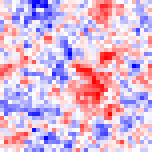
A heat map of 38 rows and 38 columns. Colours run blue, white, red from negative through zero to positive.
There is no overall slope. The values follow a bell shape. The texture is blotchy. The halves do not mirror each other.
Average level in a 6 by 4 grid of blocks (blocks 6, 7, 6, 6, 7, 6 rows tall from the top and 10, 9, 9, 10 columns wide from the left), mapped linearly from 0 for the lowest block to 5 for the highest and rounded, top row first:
0 0 3 1 / 2 1 2 2 / 2 0 4 2 / 1 2 5 2 / 0 1 3 1 / 2 0 1 2
